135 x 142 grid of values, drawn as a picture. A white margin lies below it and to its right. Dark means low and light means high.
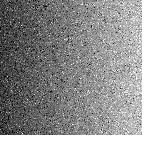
Odd rows or columns: none. Average level on the scale: 50%. Slope: up to the right. Stripes: none. Histogram: bell-shaped.
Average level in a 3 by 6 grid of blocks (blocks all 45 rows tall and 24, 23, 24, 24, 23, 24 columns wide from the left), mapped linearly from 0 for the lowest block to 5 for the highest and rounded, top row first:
012345 / 012345 / 012345
